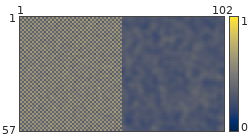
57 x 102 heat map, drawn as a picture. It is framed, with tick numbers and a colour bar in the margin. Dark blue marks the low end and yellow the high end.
It is made of 1 by 2 panels. Panel 1,1: middling, checkered, strong in contrast. Panel 1,2: low, blotchy, faint in contrast.
